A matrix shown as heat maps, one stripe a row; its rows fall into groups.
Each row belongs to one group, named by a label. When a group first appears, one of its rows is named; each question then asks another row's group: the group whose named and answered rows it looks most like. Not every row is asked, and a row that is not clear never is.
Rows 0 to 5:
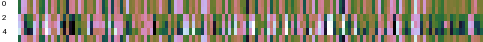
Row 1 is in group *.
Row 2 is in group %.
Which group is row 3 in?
%
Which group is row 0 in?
*
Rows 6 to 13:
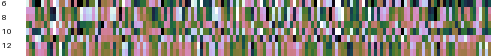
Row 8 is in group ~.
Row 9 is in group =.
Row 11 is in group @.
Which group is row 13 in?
*
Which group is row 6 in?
%
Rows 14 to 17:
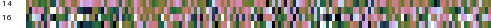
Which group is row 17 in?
=
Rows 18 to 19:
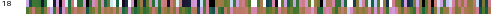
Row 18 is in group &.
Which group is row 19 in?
&
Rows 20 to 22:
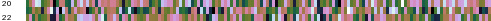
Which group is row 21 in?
&
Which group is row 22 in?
~
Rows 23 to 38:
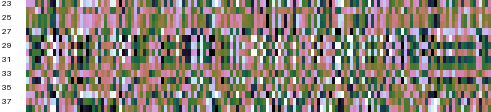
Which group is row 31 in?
%
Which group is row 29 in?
%
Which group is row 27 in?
@
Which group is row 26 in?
~
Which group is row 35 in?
*
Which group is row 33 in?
@
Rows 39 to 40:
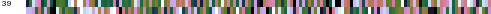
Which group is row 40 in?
~
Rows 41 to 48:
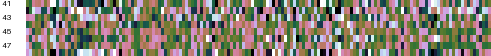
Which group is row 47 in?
%
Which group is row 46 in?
=
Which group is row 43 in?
~
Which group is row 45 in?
%
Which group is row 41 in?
=
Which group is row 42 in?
@
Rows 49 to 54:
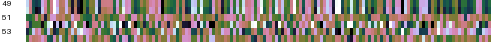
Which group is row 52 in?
&
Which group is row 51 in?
=
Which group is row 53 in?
@
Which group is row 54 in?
*
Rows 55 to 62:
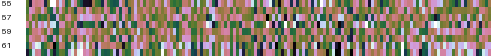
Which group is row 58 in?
=
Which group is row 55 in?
=
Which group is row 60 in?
*
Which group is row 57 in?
~
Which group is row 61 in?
@
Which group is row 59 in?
@
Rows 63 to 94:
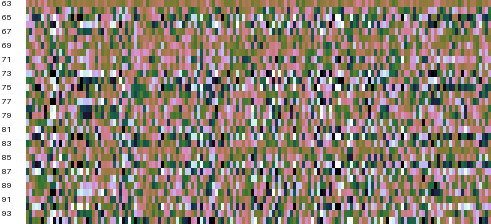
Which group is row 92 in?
@
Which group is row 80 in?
&
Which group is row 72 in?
*
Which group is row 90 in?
~
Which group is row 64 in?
=
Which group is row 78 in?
=
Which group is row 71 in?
@
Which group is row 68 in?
*
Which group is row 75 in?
%
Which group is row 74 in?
=
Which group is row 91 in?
*
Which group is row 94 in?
&
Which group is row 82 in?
%
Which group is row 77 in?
~
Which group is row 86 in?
%
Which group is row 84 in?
*
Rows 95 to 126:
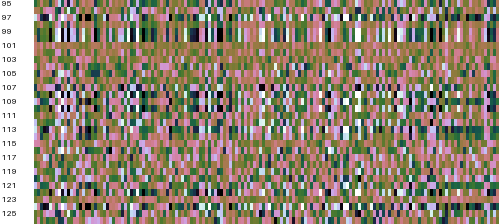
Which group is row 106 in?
&
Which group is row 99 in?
&
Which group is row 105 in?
=
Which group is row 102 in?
&
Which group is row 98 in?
&
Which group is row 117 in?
@
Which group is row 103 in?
@
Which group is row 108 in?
&
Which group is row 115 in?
*
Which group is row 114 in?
%
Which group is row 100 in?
&
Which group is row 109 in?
%
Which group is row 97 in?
%
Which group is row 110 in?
&
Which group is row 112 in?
&
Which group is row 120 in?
@
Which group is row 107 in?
*
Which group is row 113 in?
%
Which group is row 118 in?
@
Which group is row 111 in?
=
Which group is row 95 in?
&
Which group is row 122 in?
&
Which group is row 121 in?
%
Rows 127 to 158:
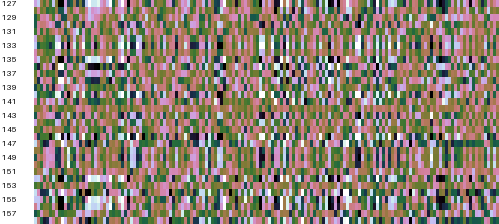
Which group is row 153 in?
=
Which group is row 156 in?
~
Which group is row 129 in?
@
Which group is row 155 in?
~
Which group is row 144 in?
&
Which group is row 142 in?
@
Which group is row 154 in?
%
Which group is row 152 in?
~
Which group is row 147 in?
%
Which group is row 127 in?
~
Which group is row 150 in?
*
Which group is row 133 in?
&
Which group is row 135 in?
~
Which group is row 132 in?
&
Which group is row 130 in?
*
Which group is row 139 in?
=
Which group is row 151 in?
@
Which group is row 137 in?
~
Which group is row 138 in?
=
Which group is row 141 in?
=
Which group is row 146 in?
&
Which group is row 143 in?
*
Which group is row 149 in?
*
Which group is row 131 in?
=
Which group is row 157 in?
@
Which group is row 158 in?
%
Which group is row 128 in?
~
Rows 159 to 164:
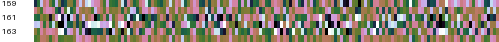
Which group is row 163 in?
=
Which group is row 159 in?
@
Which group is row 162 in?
~
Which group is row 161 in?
&
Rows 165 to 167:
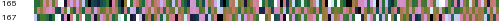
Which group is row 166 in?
*
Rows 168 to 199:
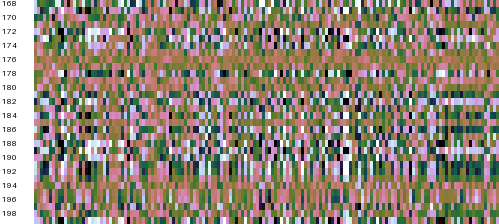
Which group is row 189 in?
@
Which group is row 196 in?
@
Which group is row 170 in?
=
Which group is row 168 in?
&
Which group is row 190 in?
~
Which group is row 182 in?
@
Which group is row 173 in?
@
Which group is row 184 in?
%
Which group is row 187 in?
*
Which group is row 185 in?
*
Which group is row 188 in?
~
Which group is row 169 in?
%
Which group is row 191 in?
%
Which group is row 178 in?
=
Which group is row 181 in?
%
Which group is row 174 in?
~
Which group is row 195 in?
@
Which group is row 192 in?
%
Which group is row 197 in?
*
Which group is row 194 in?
&
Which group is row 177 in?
=
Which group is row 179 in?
@
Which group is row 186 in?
%
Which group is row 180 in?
*
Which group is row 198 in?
%
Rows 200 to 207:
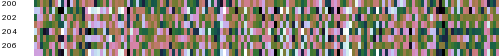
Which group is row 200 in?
&
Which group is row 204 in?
%
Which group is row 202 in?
*
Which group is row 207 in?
~
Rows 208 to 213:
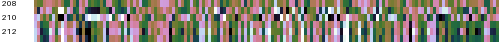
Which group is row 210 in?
~
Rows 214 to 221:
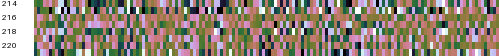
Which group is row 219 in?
@
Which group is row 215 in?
&
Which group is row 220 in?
*
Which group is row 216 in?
*
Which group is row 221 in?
@
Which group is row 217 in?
~
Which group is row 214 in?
=
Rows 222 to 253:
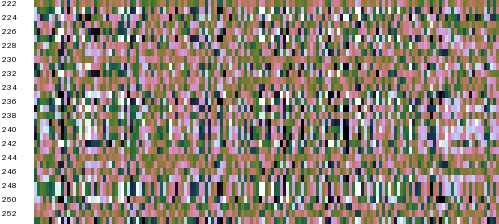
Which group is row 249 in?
&
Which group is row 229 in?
~
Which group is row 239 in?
@
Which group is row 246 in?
*
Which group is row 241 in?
@
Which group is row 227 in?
&
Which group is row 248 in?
&
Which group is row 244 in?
&
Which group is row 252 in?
*
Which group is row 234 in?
*
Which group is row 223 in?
&
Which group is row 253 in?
&
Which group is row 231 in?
@
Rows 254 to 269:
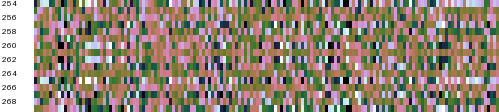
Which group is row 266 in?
*
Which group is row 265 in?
@
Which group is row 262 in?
~
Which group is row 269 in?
=
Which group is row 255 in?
*
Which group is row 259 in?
*
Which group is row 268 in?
%
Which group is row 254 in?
@
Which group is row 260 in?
~
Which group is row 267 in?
&
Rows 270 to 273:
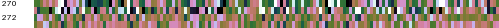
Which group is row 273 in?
@
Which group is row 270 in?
=
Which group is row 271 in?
&
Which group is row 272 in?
*
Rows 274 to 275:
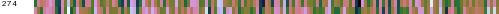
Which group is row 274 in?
*
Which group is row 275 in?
*
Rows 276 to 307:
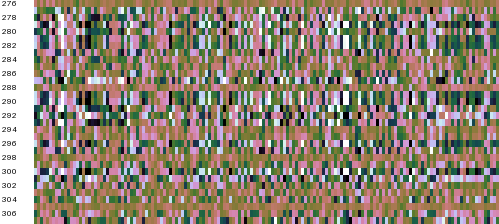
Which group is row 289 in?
%
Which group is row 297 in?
*
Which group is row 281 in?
%
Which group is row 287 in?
~
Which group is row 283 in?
*
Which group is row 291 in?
=
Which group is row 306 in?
@
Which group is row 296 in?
%
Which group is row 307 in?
=
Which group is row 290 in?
%
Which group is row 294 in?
*
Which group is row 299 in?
=
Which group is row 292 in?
@
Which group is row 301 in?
@
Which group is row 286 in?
*
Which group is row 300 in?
%
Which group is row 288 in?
@
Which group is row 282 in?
%
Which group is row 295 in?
*
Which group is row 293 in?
=
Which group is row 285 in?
=
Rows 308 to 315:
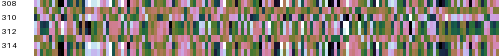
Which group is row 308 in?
~
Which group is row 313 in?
@
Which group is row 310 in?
@
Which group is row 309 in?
*
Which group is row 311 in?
%
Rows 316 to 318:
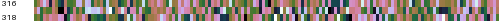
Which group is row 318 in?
=
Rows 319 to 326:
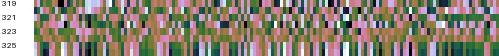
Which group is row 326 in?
%
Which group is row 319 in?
~
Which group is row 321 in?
%
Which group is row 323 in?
@
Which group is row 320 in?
@
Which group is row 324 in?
=
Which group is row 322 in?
=
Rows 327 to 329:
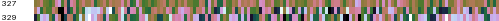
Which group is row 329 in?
@
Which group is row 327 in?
&
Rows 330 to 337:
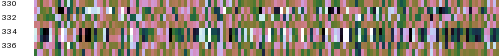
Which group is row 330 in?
*
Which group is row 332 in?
&
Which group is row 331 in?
~
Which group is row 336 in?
*
